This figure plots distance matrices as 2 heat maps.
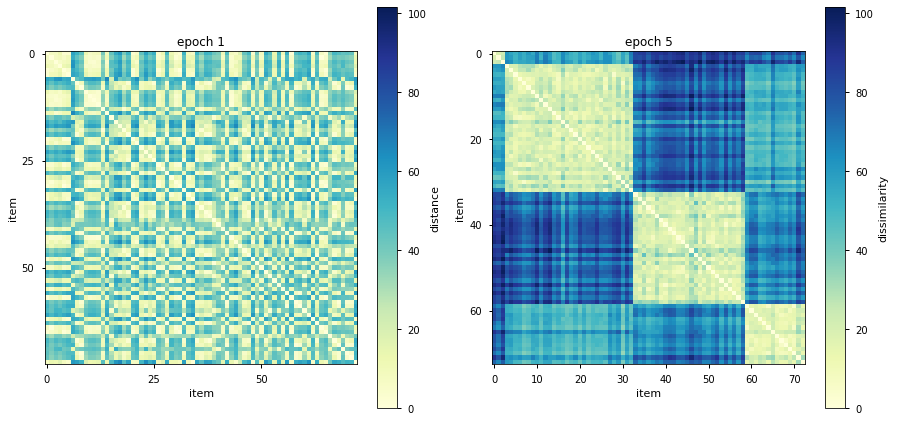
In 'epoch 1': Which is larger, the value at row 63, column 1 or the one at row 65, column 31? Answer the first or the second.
the first
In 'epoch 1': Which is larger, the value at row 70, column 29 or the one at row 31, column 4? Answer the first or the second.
the first
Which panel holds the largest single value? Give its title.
epoch 5
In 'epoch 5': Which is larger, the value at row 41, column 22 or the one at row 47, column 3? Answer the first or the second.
the first
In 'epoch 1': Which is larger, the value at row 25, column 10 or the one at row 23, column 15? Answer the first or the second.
the first
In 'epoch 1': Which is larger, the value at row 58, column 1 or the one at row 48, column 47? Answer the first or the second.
the second
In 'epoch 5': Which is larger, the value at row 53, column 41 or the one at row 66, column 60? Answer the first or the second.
the first
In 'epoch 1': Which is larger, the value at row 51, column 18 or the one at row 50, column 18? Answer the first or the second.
the second
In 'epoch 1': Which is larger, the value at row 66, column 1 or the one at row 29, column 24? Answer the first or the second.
the second
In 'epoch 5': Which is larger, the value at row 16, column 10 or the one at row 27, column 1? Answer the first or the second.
the second
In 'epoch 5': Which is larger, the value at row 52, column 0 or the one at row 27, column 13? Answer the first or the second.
the first
